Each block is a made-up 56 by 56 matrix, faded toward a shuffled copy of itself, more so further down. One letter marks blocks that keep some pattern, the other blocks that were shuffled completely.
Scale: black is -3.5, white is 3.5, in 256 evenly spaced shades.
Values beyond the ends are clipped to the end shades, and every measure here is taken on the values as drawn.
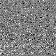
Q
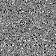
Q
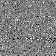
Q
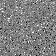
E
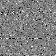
Q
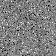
E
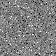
E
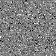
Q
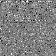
Q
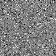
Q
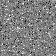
E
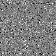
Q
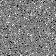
E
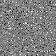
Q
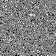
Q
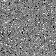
E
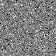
E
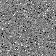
E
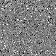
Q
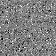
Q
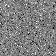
E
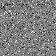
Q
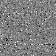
Q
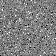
E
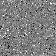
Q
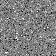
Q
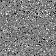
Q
